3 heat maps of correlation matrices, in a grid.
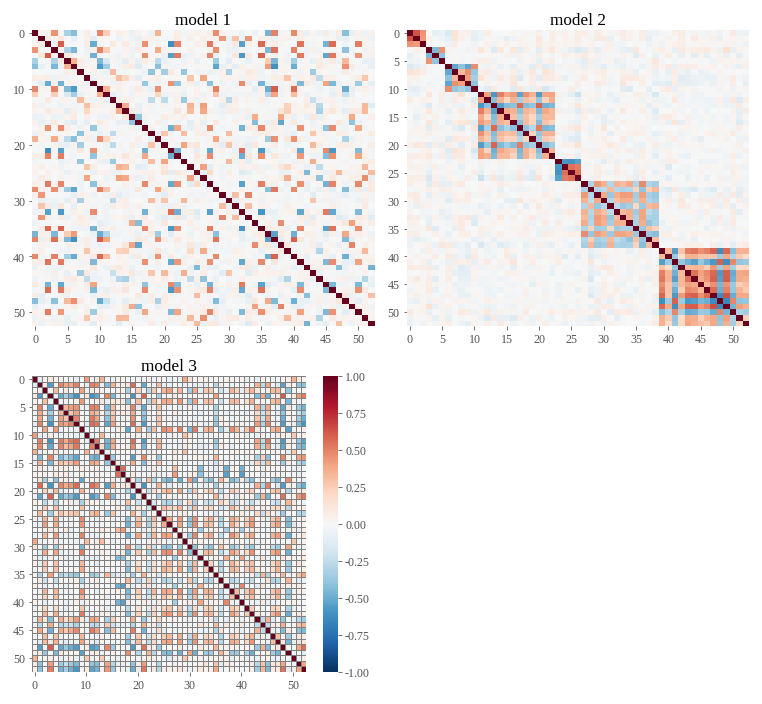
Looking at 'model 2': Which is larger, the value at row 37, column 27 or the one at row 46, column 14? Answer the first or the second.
the second
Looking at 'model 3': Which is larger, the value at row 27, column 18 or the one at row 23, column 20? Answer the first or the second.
the second
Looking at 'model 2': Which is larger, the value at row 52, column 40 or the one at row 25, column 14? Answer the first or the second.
the first
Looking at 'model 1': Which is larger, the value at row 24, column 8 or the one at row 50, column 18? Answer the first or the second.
the first
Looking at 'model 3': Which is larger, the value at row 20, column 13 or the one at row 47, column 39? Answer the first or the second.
the second
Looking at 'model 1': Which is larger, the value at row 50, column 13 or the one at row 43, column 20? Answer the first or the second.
the second
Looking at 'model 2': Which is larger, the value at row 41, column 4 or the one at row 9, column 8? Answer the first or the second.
the second
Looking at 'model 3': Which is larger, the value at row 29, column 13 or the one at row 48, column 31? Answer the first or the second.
the first
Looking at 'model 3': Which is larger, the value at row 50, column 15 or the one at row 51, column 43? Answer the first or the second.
the first
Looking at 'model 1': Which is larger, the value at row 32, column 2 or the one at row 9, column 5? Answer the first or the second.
the second
